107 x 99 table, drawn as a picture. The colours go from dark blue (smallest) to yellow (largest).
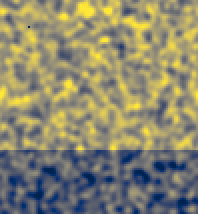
The texture is blotchy. The top part is higher, up to a seam about 70% of the way down. A single lone cell is far lower than the cells round it.
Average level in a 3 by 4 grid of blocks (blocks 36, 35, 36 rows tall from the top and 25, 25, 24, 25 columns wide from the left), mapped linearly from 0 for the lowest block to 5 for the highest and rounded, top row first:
5555 | 4555 | 0010
